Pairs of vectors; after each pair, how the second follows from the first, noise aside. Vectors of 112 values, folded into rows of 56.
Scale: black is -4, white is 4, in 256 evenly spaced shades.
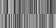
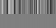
partly zeroed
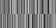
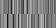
reversed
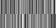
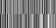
shuffled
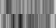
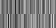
shuffled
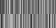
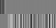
partly zeroed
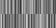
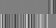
partly zeroed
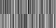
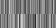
shuffled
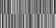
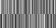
reversed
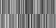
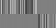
partly zeroed
